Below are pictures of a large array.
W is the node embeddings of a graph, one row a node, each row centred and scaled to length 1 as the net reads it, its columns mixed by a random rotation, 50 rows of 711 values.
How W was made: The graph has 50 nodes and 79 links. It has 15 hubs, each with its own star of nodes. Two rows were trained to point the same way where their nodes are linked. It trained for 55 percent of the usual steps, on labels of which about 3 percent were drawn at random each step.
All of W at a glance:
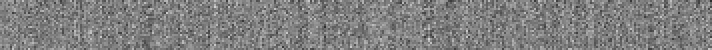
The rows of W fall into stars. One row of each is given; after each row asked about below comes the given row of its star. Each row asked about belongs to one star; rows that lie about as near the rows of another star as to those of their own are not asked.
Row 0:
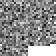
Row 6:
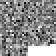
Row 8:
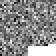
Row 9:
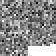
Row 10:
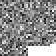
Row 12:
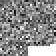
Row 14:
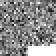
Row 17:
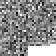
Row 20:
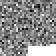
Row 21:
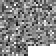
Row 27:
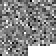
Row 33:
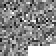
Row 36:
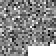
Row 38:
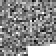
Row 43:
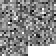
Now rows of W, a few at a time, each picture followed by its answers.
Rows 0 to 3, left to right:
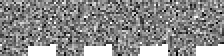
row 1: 0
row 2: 6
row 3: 0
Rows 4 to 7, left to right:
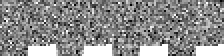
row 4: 27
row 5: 20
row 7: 10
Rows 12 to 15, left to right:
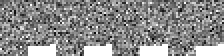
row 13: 12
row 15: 38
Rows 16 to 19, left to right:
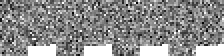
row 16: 33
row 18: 6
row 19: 20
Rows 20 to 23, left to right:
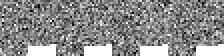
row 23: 6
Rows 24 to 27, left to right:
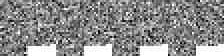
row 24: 21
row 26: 43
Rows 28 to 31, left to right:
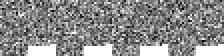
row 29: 9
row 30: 36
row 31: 33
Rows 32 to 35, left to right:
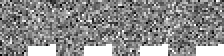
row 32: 10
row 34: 20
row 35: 36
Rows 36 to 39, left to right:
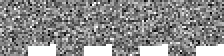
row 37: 12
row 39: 8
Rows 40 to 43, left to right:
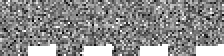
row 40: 17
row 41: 21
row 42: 27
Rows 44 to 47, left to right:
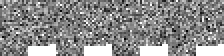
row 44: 8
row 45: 14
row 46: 10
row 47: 17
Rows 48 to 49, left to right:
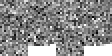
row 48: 36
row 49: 43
